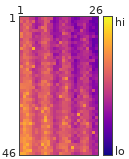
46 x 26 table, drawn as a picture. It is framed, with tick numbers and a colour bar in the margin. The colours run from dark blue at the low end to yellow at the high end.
Stripes: upright, repeating 4 times. Ninth with the lowest average: top right. Slope: up to the bottom left. Ninth with the highest average: bottom left.
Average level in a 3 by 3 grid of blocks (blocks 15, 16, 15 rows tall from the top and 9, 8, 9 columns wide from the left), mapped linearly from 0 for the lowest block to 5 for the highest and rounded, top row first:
320
431
542
